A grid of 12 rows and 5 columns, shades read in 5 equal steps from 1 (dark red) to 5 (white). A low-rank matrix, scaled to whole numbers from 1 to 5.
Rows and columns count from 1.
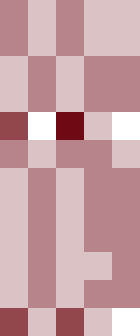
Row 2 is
3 4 3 4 4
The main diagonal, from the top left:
3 4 4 3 5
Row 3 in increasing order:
3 3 3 4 4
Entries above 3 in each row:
3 3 2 2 3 2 2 2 2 3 2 3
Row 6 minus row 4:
-1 1 -1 0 1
